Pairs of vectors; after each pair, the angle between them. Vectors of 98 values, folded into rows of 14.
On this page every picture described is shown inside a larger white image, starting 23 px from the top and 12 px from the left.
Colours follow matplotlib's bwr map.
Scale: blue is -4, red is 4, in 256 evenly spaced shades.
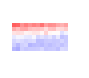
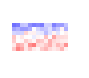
nearly opposite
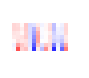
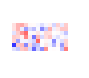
partly aligned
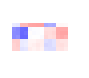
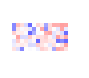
orthogonal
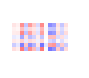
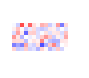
partly aligned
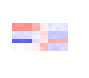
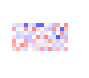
orthogonal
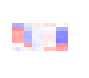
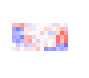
nearly opposite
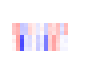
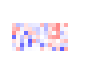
partly aligned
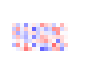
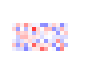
nearly opposite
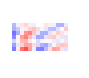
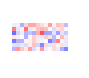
orthogonal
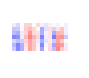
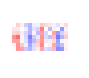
nearly opposite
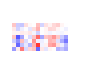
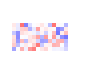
partly aligned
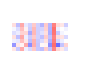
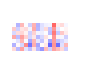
nearly parallel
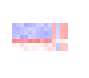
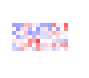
partly aligned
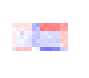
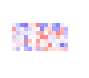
partly opposed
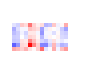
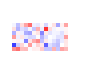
partly aligned
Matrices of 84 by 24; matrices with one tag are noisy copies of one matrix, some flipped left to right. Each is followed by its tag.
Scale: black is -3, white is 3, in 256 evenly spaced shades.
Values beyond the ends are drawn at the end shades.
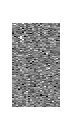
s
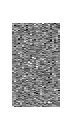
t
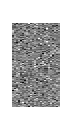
t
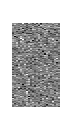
s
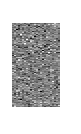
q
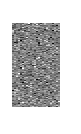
t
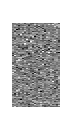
q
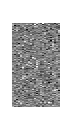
t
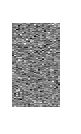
q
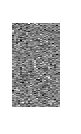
t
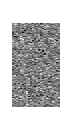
s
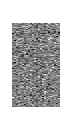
s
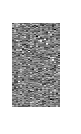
q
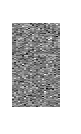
s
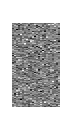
q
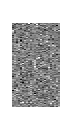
t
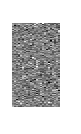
t
